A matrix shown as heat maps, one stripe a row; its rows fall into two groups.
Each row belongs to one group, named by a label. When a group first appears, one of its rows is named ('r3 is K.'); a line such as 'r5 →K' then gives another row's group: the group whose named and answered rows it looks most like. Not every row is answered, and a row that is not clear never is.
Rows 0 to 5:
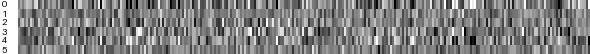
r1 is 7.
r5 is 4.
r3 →7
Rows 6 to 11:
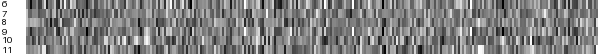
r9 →7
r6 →7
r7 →7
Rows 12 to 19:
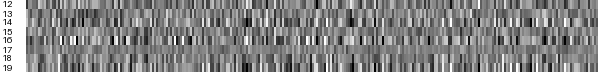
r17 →4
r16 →7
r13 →7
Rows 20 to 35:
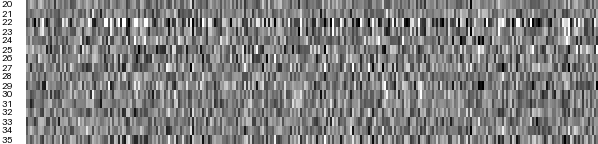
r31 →4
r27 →7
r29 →4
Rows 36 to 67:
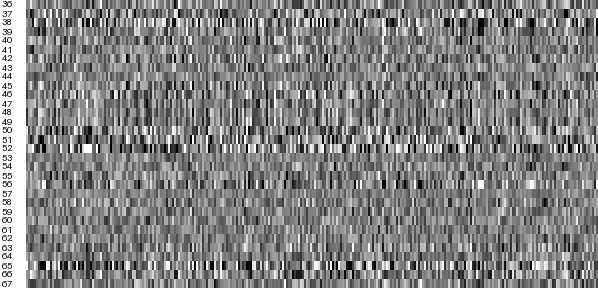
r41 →4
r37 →4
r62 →7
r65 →7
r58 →7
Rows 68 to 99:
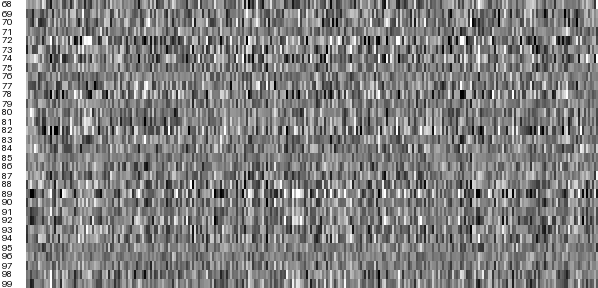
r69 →7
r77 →7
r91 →4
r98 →4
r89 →4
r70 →7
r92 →4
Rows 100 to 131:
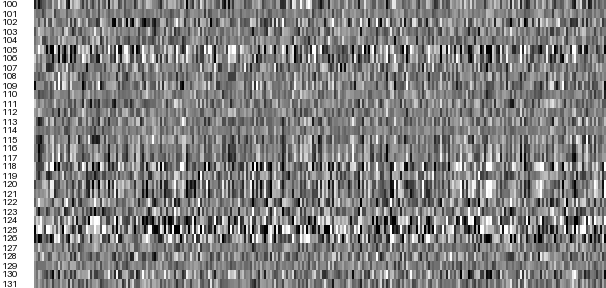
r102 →7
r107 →7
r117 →4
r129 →4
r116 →4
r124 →4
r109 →4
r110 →4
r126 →4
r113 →4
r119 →7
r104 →4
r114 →7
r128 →7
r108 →4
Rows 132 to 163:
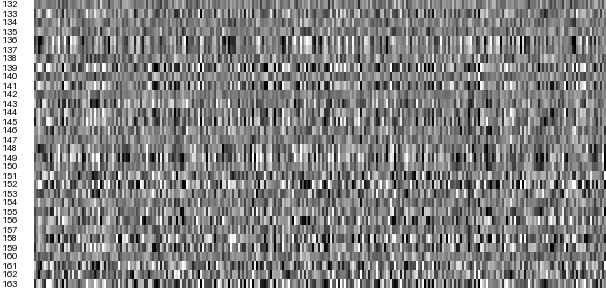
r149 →4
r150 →4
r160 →4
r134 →4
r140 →7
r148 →4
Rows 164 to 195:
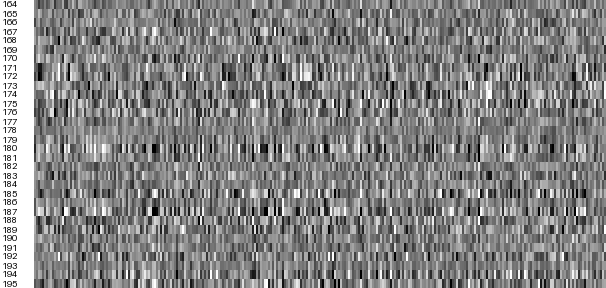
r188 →7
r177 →7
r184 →7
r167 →7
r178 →7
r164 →7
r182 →7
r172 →4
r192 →4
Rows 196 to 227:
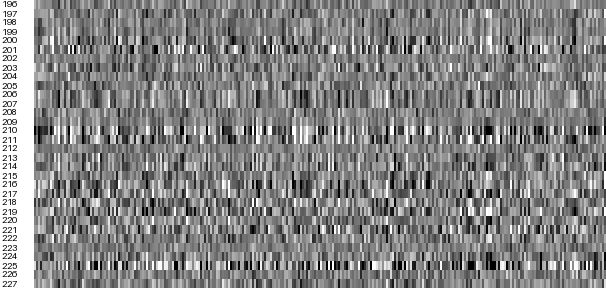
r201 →7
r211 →4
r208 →4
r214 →4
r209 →4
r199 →4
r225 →4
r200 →4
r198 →4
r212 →7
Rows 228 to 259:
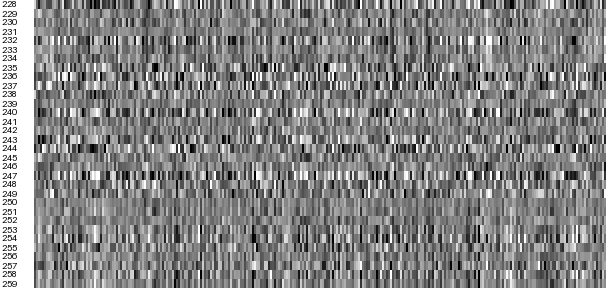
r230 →7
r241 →7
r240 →4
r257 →7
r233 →4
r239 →4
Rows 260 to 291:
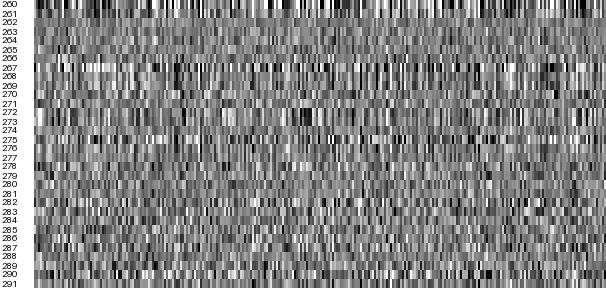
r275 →4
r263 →7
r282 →7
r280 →4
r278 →4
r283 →4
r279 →4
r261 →7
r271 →4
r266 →4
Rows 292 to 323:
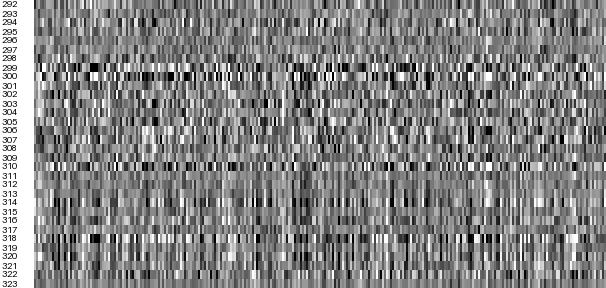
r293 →4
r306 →4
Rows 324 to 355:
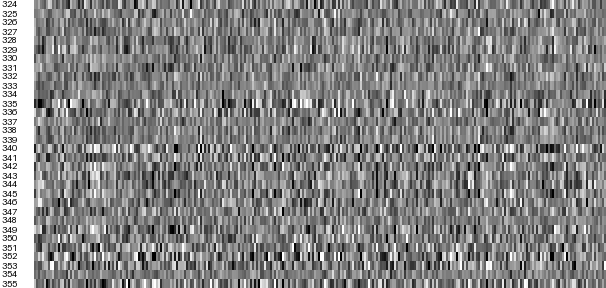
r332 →7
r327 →7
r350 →4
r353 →4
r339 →7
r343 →4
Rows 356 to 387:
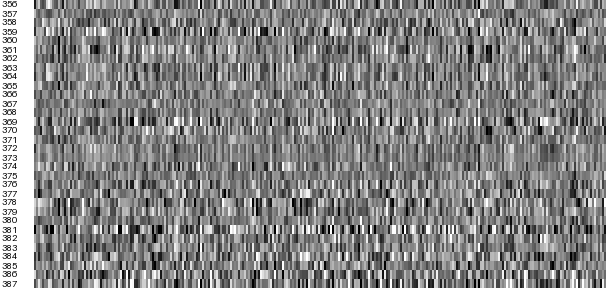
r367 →7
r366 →7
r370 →4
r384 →4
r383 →7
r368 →7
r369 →7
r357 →7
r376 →7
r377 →4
